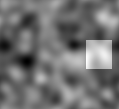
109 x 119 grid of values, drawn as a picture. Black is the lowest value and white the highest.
An odd patch, higher than its surroundings, sits in the middle right. The middle left is the ninth with the lowest average. The middle right is the ninth with the highest average. Values change most from cell to cell in the middle right. The halves do not mirror each other.
